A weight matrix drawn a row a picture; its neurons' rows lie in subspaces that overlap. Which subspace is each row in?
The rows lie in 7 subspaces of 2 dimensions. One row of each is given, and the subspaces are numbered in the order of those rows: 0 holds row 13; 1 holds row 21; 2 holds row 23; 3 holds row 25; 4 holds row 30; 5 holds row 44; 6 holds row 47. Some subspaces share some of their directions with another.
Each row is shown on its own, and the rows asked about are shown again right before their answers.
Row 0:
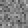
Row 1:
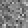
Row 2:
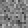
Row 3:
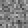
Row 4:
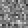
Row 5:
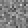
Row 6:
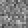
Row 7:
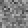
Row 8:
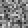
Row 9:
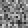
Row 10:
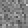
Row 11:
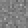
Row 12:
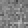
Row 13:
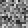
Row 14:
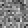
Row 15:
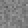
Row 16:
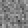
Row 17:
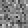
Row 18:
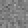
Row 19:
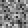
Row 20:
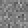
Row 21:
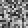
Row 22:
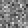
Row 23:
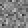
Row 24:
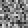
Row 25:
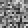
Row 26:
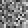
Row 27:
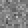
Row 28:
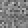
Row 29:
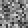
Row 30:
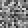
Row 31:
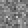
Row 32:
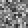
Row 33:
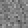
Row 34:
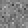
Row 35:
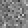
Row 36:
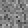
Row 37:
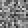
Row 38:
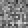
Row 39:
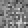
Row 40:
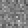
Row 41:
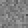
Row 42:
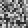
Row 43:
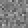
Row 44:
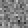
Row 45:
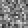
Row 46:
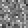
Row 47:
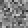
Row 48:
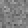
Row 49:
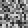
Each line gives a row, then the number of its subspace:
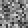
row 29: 0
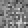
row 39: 3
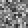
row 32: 2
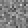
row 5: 1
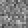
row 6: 0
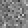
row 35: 5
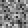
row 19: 2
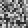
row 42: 2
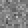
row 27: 2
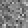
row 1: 5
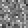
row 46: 3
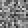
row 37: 4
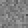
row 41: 0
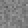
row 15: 1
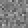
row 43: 2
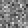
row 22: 0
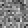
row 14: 3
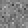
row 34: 0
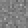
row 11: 1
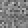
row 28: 4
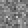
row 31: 2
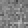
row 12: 3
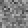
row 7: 6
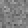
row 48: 6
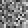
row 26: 5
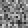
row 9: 3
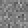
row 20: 6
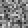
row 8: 1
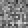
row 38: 3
